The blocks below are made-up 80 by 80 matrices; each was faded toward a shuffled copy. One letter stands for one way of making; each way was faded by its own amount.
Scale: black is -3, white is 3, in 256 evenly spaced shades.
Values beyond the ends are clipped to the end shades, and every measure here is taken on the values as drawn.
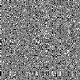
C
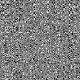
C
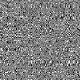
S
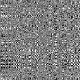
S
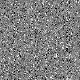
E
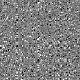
C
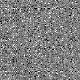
C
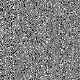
E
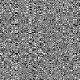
S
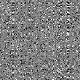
C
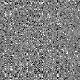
C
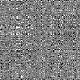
S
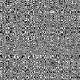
S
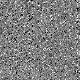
E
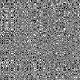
S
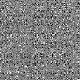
C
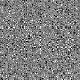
C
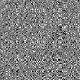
S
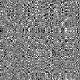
S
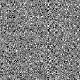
C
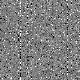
E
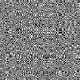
S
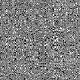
C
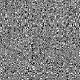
C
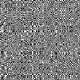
S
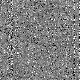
E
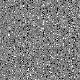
E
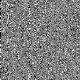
E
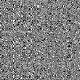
C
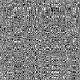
S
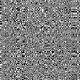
S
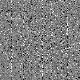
E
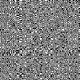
S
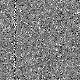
E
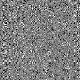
C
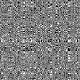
S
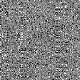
C
